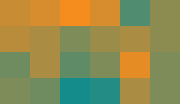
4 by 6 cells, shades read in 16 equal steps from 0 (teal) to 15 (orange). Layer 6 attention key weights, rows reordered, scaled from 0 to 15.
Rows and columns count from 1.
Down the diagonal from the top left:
12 10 5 1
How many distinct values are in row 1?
5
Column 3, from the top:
15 7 5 0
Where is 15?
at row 1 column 3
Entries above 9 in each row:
4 3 2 1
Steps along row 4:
down down up up down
